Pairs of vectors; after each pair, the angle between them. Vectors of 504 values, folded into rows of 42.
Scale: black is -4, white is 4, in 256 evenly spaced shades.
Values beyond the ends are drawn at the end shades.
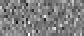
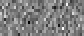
partly opposed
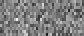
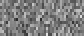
nearly opposite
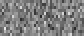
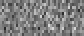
nearly opposite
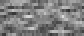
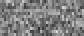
partly aligned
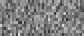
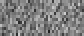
nearly parallel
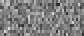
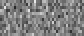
partly aligned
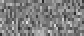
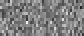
partly aligned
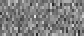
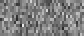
orthogonal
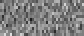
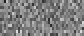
orthogonal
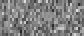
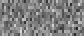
nearly opposite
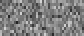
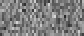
partly opposed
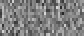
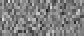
partly aligned
